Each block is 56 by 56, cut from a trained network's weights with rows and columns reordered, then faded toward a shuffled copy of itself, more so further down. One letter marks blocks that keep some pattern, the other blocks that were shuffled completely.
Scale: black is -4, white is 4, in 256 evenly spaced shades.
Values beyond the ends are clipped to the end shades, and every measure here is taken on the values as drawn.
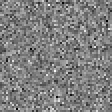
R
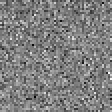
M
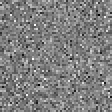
R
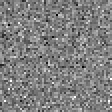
R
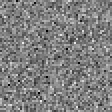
R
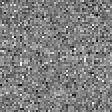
M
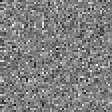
M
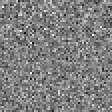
M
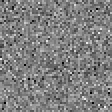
R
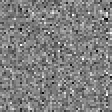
M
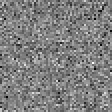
M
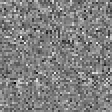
M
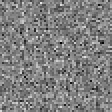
M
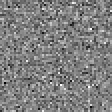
M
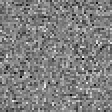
M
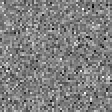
R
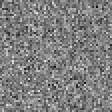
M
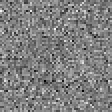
M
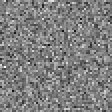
R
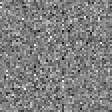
M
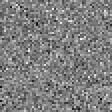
R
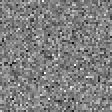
R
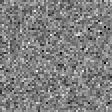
R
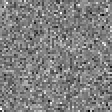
R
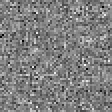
M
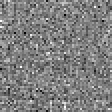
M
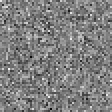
M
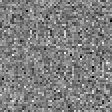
M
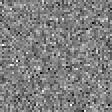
R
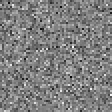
R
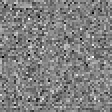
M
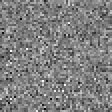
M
